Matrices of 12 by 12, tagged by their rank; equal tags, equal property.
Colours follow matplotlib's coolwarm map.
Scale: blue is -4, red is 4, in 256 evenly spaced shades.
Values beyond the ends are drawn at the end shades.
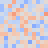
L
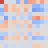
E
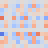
E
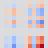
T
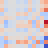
E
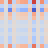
T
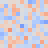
L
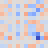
E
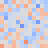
L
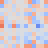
E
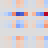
T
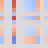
T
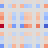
T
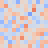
L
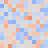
L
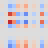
T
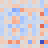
E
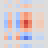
T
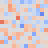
L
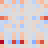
E
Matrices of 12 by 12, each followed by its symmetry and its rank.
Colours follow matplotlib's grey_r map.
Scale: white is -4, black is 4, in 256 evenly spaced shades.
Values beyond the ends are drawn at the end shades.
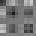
symmetric, rank two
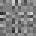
antisymmetric, rank two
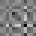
symmetric, rank two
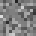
antisymmetric, full rank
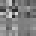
antisymmetric, rank two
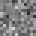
antisymmetric, full rank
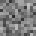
neither, full rank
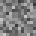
antisymmetric, full rank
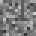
neither, full rank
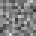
antisymmetric, full rank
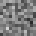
neither, full rank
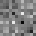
symmetric, rank two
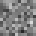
antisymmetric, full rank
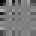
symmetric, rank one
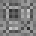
symmetric, rank two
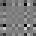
symmetric, rank one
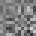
antisymmetric, rank two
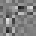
antisymmetric, rank two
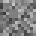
antisymmetric, full rank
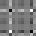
symmetric, rank one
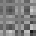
symmetric, rank one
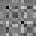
symmetric, rank two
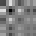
symmetric, rank one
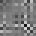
symmetric, rank two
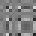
symmetric, rank one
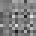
antisymmetric, rank two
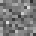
neither, full rank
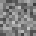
neither, full rank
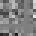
antisymmetric, rank two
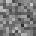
neither, full rank
